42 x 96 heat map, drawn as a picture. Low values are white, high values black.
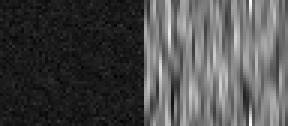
It is made of 1 by 2 panels. Panel 1,1: very high, fine-grained, faint in contrast. Panel 1,2: middling, streaked downward, strong in contrast.
